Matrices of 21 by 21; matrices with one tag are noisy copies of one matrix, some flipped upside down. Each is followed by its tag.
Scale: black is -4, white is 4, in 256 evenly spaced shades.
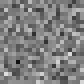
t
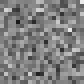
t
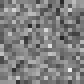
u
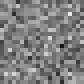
u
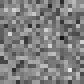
u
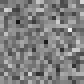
t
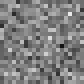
u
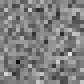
t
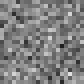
u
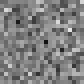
t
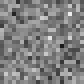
u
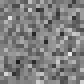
t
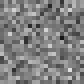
u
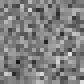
t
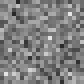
u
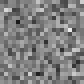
t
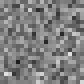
t
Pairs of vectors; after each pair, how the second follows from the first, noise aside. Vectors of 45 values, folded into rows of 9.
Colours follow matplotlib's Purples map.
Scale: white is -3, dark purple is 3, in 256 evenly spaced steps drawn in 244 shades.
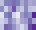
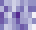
negated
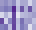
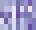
negated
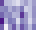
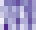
negated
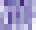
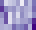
negated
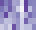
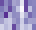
copied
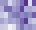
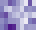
negated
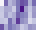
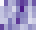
copied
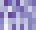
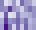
negated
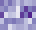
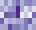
negated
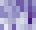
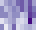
copied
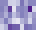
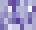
negated
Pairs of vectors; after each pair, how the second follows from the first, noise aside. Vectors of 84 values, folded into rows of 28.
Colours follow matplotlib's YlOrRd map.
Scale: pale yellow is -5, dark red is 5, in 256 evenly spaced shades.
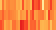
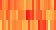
wrapped around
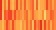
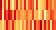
scaled up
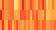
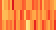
wrapped around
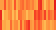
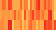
wrapped around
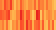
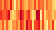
scaled up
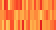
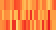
wrapped around
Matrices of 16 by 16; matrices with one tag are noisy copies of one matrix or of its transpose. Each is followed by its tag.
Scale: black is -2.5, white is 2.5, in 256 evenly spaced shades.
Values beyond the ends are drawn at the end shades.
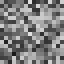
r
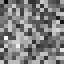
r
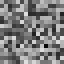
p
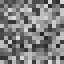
r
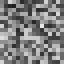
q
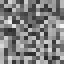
p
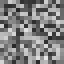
q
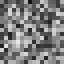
r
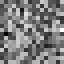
r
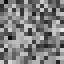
r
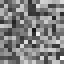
p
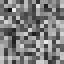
p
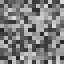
r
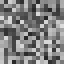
p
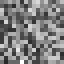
q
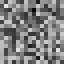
p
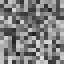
p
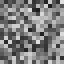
r
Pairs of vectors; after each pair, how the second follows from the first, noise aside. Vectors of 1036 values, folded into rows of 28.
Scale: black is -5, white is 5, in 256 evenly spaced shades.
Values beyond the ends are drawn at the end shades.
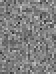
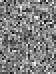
scaled up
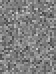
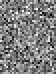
scaled up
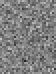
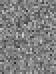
shuffled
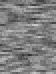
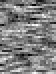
scaled up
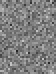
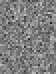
shuffled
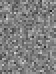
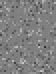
partly zeroed
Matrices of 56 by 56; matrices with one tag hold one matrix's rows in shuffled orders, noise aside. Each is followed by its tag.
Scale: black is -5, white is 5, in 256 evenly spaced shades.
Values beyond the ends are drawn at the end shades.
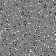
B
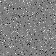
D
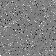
D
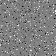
B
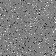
B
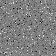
D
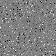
D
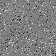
D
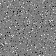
D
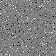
D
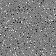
D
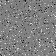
B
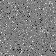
D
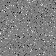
D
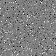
D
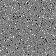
D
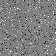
B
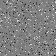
B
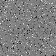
D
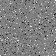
B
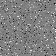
B
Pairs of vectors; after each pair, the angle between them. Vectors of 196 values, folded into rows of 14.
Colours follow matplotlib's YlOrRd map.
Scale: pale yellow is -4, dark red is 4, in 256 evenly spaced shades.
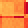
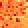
partly opposed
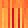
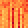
nearly parallel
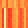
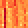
nearly opposite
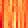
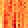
nearly opposite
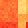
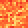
orthogonal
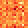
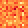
nearly parallel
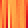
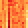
nearly opposite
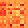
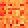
nearly parallel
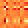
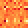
nearly parallel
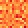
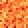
partly opposed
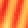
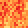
partly aligned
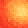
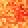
partly opposed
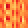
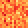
partly opposed
